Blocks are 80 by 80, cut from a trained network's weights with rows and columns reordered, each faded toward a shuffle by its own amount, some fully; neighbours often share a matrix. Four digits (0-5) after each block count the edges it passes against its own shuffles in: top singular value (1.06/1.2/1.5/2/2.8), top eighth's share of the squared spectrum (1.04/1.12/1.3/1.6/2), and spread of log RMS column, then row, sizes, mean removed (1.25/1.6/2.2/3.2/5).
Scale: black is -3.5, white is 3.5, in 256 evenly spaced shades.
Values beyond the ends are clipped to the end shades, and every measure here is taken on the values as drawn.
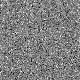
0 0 0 0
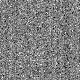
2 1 0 0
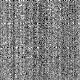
4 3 1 3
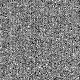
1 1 0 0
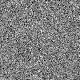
0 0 0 0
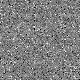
1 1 1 0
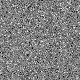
0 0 0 0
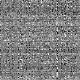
3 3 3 0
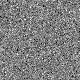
0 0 0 0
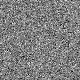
1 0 0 0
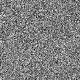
2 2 0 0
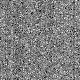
2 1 0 1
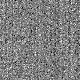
2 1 0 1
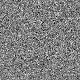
0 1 0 0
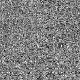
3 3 0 2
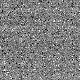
2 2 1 0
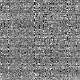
3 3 3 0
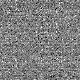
2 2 2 0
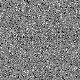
2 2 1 1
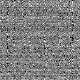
3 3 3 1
